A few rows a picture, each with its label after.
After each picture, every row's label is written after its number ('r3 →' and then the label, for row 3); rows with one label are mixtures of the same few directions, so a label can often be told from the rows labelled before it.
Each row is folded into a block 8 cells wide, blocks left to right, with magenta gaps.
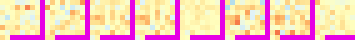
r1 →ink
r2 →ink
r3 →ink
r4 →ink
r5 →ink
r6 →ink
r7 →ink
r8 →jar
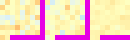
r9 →ink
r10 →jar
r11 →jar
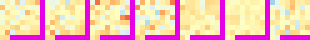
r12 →ink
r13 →ink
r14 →jar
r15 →ink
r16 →jar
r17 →ink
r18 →jar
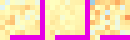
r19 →ink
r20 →ink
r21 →jar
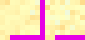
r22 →jar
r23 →ink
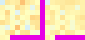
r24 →jar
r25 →jar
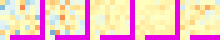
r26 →jar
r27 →ink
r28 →ink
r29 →ink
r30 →ink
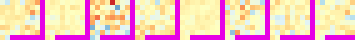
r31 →jar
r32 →ink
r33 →ink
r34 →ink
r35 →ink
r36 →ink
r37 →ink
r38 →jar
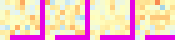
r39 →jar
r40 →jar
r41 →jar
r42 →ink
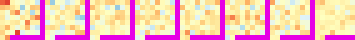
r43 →jar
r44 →jar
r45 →ink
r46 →ink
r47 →ink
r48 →ink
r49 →jar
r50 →jar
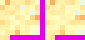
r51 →jar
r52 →jar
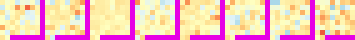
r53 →ink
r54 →jar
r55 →jar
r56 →jar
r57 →jar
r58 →ink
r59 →jar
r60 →ink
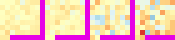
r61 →ink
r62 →ink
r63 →ink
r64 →ink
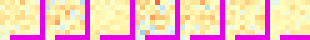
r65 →ink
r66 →ink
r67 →ink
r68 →ink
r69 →ink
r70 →jar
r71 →jar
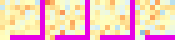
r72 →ink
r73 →jar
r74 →jar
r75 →ink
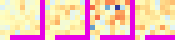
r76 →jar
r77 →ink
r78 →ink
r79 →jar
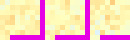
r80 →ink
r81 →jar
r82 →ink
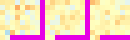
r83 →ink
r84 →ink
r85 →jar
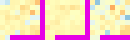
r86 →jar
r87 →ink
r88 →jar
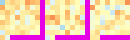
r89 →jar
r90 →ink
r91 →ink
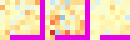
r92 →ink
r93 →ink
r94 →jar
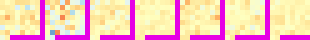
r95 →ink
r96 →ink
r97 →ink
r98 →ink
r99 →jar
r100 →jar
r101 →ink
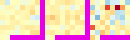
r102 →jar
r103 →ink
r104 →ink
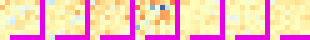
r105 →ink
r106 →jar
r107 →jar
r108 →ink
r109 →jar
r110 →ink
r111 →jar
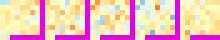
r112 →jar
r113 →jar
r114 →ink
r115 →jar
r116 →ink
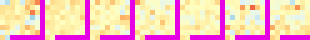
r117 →jar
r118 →jar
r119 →jar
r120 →jar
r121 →ink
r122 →ink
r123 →ink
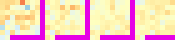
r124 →ink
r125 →ink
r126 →jar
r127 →jar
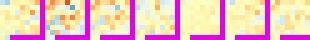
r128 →jar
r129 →ink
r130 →ink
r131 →jar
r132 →jar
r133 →jar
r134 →ink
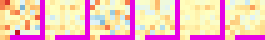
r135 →jar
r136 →ink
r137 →ink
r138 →jar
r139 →ink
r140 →ink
